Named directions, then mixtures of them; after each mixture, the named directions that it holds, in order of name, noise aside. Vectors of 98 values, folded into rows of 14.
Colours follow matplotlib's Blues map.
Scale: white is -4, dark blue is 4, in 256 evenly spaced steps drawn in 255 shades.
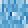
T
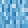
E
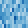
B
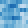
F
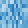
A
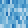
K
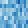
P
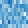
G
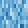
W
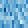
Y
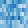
F, Y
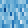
Y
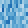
E, F, T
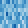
K, W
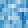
F, P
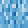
E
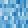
P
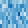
A, G, K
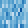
W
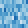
B, Y
